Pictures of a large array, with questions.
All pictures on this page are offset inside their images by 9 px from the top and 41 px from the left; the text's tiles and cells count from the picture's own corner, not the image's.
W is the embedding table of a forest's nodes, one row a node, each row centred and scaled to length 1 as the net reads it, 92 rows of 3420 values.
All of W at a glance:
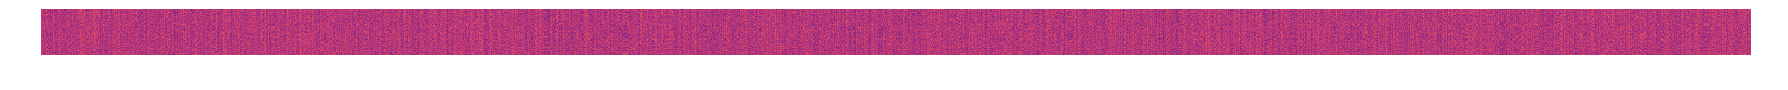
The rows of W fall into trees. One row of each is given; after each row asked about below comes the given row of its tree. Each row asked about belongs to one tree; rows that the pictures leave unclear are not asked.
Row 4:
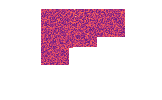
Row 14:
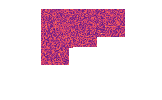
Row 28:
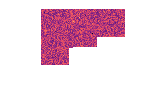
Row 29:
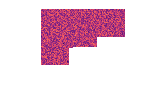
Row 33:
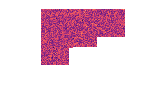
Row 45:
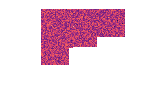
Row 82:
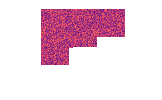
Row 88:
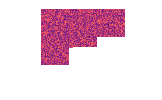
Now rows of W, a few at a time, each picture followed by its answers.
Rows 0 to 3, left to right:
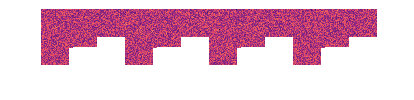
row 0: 45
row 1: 29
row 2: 88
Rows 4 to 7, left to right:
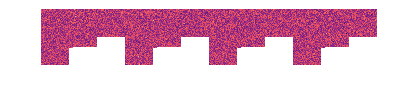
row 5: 45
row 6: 82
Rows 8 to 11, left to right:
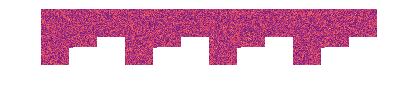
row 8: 45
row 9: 45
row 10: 14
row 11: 33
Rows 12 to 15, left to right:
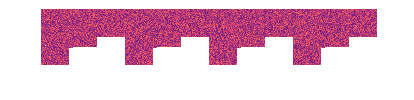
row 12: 4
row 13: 29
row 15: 45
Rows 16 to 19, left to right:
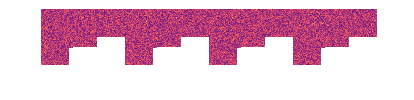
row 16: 14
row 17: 45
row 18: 4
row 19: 82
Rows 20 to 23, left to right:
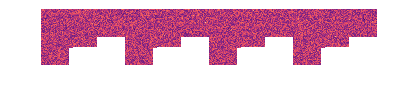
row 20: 33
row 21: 45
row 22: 4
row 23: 45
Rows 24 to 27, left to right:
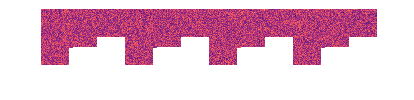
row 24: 14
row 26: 33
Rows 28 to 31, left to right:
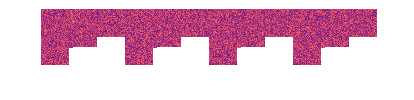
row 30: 88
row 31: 88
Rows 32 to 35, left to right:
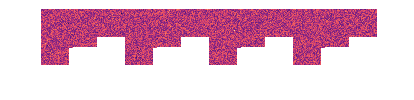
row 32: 29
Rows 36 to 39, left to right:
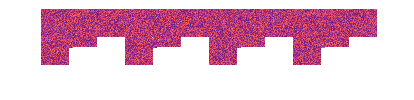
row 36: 28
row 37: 82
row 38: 14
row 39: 33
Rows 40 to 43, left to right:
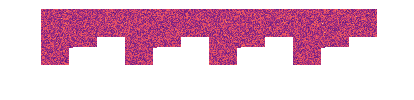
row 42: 14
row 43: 82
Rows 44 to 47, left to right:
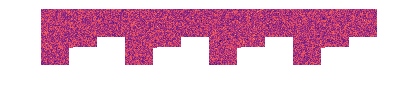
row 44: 88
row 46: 88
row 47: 33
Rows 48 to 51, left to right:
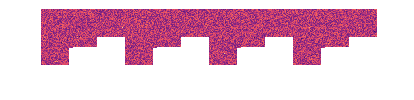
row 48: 82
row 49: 82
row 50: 4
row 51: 4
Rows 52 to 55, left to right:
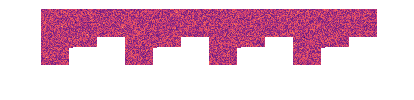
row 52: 82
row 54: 14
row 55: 82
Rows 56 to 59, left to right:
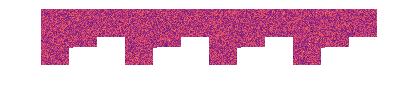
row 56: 82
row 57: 82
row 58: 45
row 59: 4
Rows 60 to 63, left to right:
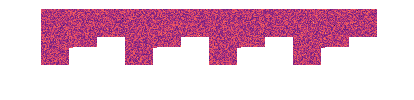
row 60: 4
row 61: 4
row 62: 14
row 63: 45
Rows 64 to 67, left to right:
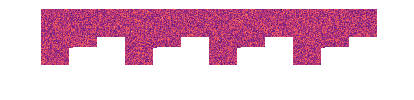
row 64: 14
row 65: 82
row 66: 28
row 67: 82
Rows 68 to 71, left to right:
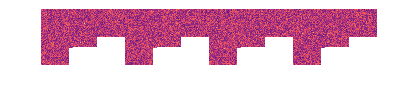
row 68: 14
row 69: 88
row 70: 14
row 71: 29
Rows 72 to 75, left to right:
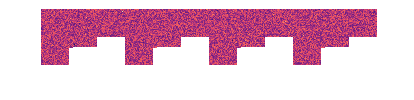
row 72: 45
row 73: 4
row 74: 14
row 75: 88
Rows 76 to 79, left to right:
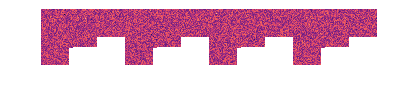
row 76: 82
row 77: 82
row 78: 4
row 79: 14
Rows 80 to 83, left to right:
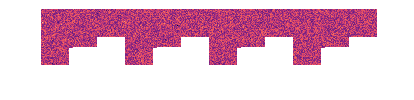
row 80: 28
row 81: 29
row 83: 14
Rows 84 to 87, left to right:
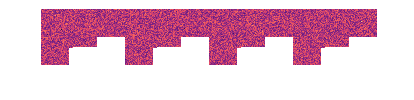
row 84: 28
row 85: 45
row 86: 88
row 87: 14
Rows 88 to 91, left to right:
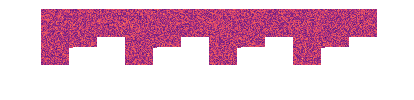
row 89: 45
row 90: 45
